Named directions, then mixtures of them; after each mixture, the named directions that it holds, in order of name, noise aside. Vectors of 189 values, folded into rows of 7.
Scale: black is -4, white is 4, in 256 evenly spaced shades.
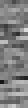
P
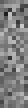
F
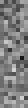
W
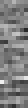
P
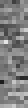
P, W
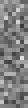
F, W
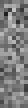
F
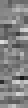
P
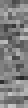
F, P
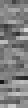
P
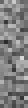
P, W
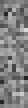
F, P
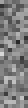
W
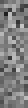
F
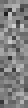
F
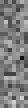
W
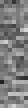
P, W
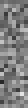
F, P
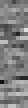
P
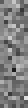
F, P, W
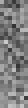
F, P, W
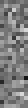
F, P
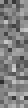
P, W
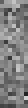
F, P, W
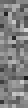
F, P
